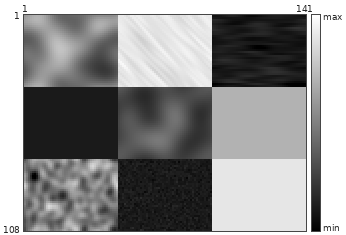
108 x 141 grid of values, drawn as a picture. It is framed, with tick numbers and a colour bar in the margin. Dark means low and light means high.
It is made of 3 by 3 panels. Panel 1,1: middling, smooth, strong in contrast. Panel 1,2: very high, slanting down to the right, faint in contrast. Panel 1,3: very low, streaked across, faint in contrast. Panel 2,1: very low, flat. Panel 2,2: low, smooth. Panel 2,3: high, flat. Panel 3,1: middling, blotchy, strong in contrast. Panel 3,2: very low, fine-grained, faint in contrast. Panel 3,3: very high, flat.
